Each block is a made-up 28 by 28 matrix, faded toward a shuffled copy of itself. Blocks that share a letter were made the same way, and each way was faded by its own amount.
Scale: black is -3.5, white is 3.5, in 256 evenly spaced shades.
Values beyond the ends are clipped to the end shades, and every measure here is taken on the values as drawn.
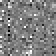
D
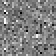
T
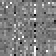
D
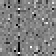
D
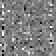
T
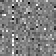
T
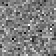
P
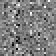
T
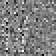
T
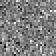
P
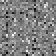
T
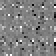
D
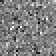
P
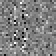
T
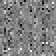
T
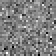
P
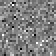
P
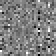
T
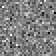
P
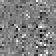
D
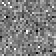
P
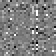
D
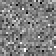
P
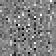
T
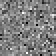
P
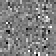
T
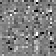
D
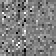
T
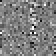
T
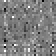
D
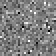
P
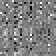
D
